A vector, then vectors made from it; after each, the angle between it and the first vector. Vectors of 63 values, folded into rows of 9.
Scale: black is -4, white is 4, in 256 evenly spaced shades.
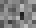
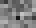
partly opposed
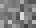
nearly opposite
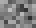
partly opposed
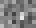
partly opposed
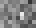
nearly opposite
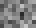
nearly parallel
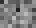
orthogonal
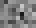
nearly parallel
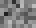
orthogonal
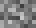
nearly opposite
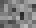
nearly parallel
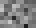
partly opposed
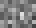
nearly opposite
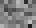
orthogonal
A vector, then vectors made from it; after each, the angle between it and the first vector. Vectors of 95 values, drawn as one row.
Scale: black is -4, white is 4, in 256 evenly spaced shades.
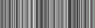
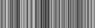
partly aligned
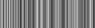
partly opposed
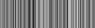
nearly opposite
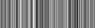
nearly parallel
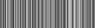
partly opposed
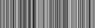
nearly opposite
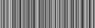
partly opposed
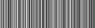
orthogonal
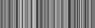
nearly parallel
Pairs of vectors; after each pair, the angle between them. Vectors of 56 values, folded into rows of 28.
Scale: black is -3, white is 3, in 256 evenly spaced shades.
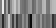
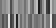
partly aligned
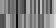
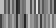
partly aligned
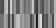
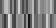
orthogonal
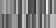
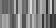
nearly opposite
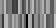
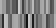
nearly parallel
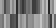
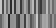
orthogonal
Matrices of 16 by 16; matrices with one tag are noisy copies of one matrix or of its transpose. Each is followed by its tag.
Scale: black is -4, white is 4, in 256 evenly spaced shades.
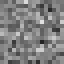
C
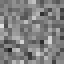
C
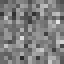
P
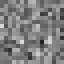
C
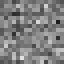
P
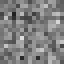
P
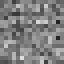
P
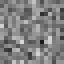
C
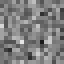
C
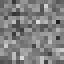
P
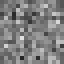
P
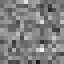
C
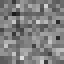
P
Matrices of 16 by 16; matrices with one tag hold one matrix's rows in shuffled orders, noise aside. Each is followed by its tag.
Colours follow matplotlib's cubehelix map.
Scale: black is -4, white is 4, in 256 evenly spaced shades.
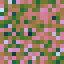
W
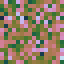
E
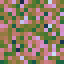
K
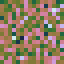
K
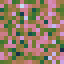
K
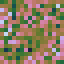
W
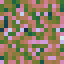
E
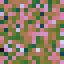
E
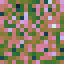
K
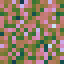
K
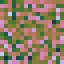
W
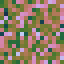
E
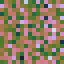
K
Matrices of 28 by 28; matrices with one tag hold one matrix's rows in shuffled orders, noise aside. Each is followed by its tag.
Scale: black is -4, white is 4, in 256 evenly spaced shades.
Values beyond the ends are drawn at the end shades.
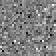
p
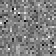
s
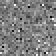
p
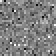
s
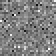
s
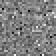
p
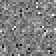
p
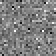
p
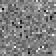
p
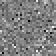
p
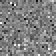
s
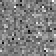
p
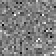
p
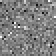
s
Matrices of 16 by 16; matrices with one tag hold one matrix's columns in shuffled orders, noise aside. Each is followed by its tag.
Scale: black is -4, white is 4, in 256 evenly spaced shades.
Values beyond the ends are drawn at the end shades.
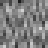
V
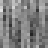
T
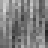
T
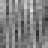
T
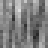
T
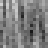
T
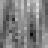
T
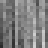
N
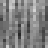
T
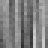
N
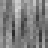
T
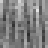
T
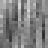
T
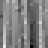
N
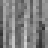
N
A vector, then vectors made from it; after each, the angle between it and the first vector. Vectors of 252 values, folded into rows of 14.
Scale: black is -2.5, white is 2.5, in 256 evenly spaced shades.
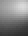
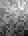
nearly parallel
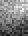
nearly parallel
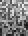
partly aligned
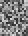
orthogonal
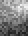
nearly parallel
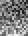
partly opposed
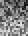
partly opposed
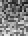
partly opposed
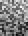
partly aligned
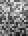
partly aligned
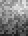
nearly parallel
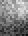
nearly parallel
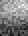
nearly parallel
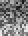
partly opposed
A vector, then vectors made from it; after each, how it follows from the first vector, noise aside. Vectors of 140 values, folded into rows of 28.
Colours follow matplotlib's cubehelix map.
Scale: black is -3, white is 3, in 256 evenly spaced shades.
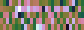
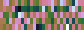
negated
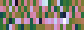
reversed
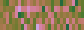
shrunk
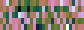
negated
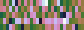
reversed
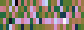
reversed
